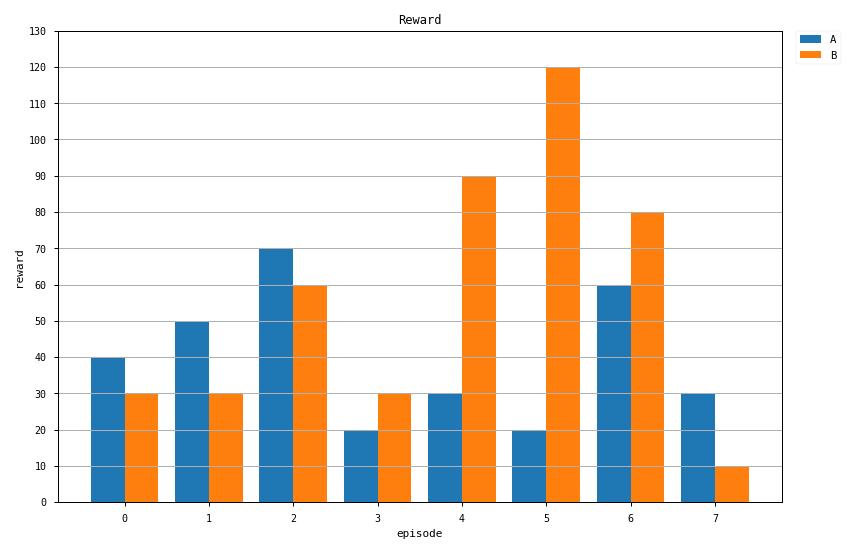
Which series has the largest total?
B
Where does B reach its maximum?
5
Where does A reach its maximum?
2
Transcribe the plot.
Title: Reward
x-axis: episode, ticks 0 1 2 3 4 5 6 7
y-axis: reward, ticks 0 10 20 30 40 50 60 70 80 90 100 110 120 130
Legend: A, B
Values:
A: 40 50 70 20 30 20 60 30
B: 30 30 60 30 90 120 80 10
